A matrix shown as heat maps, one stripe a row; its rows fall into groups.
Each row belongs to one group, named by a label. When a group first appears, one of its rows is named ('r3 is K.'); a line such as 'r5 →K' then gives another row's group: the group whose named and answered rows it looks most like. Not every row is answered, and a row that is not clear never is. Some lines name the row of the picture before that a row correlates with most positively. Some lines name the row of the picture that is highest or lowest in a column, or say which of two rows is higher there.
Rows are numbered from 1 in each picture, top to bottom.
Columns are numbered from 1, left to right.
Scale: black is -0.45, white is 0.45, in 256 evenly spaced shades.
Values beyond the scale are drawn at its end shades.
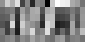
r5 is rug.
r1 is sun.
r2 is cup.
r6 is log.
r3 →cup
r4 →cup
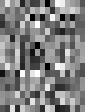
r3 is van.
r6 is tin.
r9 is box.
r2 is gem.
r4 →log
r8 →box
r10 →sun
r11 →log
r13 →rug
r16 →cup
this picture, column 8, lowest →7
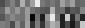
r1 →log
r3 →van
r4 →van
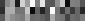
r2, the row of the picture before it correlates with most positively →3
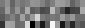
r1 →tin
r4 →van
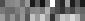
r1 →van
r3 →gem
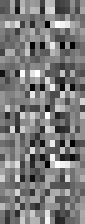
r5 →rug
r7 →van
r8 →van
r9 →box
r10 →rug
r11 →log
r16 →sun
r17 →rug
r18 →rug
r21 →van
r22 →gem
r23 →van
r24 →sun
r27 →rug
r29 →cup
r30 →box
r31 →rug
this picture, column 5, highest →11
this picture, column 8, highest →11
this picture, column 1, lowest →11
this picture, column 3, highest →19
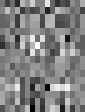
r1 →rug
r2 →sun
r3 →cup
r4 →cup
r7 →log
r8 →gem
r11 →log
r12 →box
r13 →sun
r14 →box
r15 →box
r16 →van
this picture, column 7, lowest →16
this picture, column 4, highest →13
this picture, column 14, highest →13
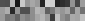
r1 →cup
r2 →tin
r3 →gem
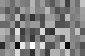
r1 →gem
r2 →rug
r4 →cup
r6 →box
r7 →log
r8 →sun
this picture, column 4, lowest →7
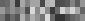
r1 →cup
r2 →gem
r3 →rug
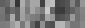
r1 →cup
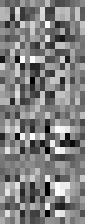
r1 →rug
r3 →tin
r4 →rug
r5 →gem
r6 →rug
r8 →cup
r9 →log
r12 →van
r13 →box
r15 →tin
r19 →sun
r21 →van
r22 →sun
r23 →rug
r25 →log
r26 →rug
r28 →sun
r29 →box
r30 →rug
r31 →sun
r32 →box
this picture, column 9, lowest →21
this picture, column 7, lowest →12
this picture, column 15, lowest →21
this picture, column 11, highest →21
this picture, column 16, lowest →21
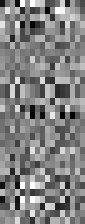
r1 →log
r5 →box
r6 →tin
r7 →cup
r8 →box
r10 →gem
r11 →tin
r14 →cup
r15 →gem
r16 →box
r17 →van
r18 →log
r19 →cup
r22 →gem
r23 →tin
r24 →box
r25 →tin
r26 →rug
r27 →log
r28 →box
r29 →log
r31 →gem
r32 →sun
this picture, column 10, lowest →2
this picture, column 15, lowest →17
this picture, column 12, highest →2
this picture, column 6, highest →17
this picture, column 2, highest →2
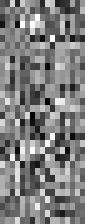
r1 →cup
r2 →van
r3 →log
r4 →log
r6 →van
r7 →gem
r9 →tin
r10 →sun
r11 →tin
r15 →sun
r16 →gem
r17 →van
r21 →rug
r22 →log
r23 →cup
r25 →sun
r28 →tin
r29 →rug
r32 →sun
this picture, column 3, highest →23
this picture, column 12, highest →15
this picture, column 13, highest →15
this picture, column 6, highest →17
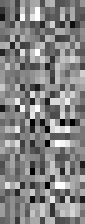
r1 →cup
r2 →log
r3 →log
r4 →van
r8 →log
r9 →gem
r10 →sun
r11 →gem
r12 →gem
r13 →box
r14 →gem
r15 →sun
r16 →log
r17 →gem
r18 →van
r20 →rug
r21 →sun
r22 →box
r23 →cup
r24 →van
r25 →van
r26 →gem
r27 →sun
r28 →rug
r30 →gem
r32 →cup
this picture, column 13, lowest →18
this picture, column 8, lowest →13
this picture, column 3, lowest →7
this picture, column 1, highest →13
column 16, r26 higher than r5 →Yes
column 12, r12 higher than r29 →Yes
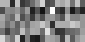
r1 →tin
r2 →van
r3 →box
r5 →rug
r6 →box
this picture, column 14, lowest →5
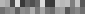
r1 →tin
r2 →log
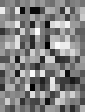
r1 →log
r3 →gem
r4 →sun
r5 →log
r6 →sun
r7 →sun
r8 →gem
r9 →cup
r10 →box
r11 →log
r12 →van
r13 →van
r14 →gem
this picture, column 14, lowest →11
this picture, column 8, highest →5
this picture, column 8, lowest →2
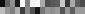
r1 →log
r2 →box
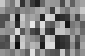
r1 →box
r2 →gem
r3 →cup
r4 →log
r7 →cup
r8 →gem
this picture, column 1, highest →1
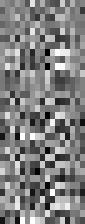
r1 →gem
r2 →van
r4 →log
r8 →sun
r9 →box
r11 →rug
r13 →rug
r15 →cup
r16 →log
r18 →van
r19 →cup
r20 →log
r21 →van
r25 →box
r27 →sun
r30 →sun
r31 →rug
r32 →log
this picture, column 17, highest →11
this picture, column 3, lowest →14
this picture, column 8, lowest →25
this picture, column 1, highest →25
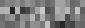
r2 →tin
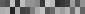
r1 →cup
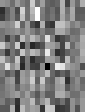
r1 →gem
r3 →log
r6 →rug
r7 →box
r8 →rug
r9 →box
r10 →sun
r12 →log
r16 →cup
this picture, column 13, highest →10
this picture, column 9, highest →12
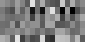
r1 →gem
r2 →van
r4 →cup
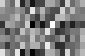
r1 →box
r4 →van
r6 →gem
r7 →rug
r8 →box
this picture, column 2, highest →4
